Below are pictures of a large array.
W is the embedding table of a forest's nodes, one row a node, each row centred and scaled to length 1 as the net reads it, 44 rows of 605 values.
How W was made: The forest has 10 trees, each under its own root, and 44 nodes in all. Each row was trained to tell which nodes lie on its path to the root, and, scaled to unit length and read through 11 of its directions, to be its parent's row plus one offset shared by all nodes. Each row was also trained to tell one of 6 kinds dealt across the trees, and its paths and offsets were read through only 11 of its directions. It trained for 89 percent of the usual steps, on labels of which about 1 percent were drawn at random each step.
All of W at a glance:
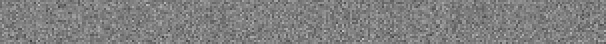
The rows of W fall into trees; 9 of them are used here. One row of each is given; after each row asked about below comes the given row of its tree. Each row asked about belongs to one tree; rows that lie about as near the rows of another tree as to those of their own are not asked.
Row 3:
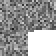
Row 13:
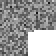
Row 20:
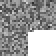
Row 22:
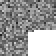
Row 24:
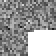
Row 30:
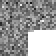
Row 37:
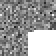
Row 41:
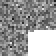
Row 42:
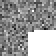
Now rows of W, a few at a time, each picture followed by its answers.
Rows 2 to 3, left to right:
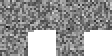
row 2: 3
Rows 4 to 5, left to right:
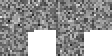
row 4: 24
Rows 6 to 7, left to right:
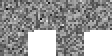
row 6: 13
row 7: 24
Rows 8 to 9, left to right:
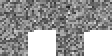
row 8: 37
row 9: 24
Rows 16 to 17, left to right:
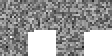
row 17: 37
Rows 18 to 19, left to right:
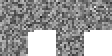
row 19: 22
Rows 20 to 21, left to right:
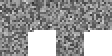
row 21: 13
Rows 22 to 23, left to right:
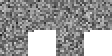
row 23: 13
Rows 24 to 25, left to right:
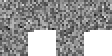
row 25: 3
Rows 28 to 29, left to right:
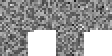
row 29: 42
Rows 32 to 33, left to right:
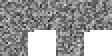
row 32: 42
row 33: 3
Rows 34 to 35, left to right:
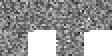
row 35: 37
